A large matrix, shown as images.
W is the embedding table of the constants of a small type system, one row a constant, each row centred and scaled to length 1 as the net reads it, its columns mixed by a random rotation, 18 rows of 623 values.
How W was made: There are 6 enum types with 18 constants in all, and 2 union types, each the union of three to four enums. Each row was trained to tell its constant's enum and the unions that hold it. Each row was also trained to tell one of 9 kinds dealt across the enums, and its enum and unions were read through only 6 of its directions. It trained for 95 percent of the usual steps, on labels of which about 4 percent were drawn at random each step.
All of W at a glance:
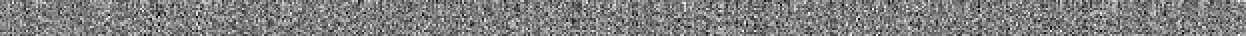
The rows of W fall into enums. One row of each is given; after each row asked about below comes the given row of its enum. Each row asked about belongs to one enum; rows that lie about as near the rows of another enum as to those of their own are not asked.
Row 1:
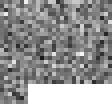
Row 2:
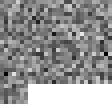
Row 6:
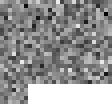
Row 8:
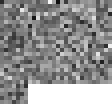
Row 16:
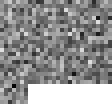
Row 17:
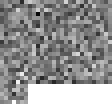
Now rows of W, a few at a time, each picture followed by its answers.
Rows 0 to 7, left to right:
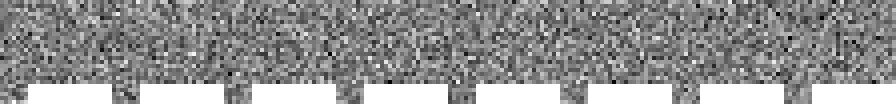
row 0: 1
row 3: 2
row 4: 8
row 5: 2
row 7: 6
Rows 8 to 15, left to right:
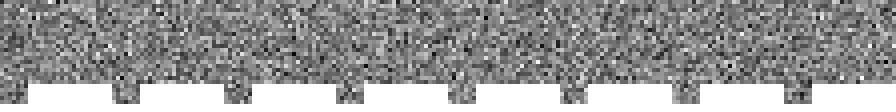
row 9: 16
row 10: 16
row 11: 6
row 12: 6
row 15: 8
